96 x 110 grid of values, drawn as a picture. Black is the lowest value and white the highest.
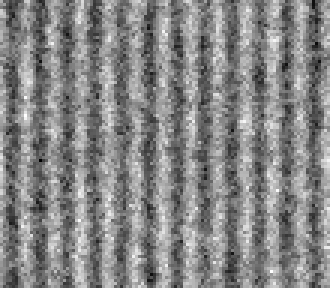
Stripes: upright, repeating 12 times. Odd rows or columns: none. Average level on the scale: 50%. Grain: streaks running down. Slope: none.
